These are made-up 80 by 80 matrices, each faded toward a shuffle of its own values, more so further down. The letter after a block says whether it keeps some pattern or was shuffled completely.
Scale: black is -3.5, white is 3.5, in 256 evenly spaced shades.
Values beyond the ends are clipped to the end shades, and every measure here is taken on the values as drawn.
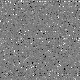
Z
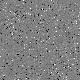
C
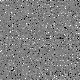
Z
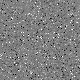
C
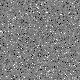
C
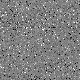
Z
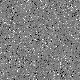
C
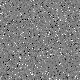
C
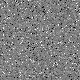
C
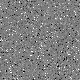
C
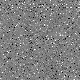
Z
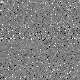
Z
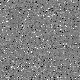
Z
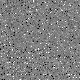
Z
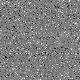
Z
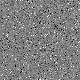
C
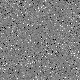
C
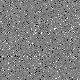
Z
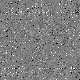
Z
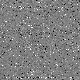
Z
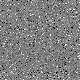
Z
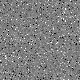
C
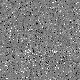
Z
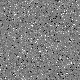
C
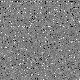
Z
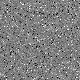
C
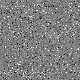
Z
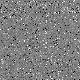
Z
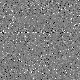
Z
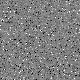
C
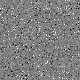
Z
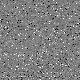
Z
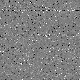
Z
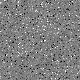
C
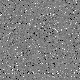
Z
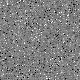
C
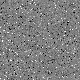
C
